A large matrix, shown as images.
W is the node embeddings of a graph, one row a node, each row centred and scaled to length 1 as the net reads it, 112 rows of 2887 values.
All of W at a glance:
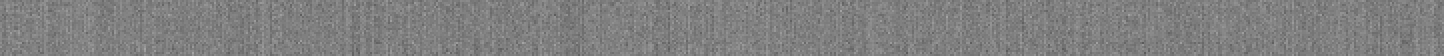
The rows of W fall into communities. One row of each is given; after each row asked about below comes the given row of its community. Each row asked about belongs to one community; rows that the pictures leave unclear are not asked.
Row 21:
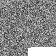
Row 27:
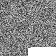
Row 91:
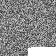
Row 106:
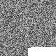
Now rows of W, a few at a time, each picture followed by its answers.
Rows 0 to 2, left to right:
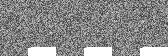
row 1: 21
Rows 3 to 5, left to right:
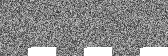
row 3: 91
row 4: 91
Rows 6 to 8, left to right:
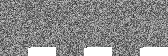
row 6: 27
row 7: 91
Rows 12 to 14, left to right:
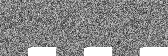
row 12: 106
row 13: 106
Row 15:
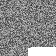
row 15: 106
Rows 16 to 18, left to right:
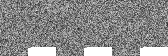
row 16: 27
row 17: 106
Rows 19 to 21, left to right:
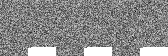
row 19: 91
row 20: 106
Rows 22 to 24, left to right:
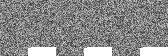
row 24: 106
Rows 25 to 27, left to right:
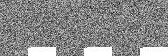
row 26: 106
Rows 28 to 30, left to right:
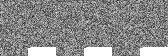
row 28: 27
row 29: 106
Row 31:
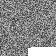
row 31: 21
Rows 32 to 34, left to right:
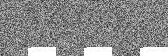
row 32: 91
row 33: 21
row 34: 106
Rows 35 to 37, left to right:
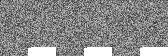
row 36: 91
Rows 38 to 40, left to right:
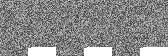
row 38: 106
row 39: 106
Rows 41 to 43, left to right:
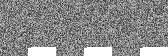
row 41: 91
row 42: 21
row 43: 21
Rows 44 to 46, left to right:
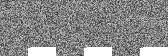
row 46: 91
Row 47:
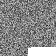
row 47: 21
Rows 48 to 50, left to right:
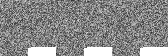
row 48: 106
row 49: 91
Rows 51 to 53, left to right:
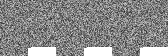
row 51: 21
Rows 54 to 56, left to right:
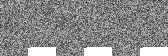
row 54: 106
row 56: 21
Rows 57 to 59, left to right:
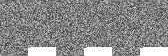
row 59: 27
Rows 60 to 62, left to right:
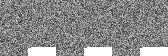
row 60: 106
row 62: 21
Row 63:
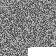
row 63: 21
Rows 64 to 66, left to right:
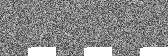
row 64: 106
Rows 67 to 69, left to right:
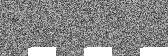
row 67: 27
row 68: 91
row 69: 106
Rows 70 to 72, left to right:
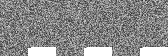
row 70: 21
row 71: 27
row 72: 21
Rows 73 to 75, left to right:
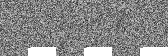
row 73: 27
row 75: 106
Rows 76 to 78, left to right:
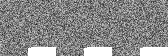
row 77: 91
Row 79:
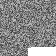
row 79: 106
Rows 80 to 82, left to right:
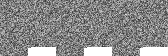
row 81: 106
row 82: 91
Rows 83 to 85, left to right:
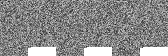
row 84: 91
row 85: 27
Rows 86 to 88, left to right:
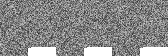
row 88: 91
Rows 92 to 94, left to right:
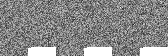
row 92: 106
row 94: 91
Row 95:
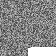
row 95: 27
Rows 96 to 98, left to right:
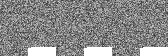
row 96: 91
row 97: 91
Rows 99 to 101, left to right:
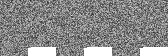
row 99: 21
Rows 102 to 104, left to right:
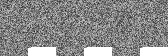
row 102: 27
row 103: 106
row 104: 106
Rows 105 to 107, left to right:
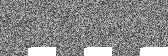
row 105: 91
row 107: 91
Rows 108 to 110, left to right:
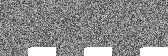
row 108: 27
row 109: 21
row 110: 91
